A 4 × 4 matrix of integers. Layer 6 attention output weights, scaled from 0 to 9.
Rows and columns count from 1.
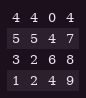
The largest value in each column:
5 5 6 9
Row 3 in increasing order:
2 3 6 8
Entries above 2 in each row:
3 4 3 2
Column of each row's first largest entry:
1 4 4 4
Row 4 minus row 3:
-2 0 -2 1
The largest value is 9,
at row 4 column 4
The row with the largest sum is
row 2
